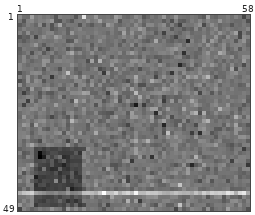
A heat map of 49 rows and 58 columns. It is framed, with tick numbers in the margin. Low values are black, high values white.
Ninth with the lowest average: bottom left. Odd lines: row 45. Odd patch: lower, in the bottom left. Stripes: none. Mirror symmetry: none.
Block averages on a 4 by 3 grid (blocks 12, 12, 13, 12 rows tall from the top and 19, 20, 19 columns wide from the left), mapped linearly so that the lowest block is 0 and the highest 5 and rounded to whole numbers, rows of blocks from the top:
4 4 4 | 4 4 4 | 2 4 4 | 0 5 5
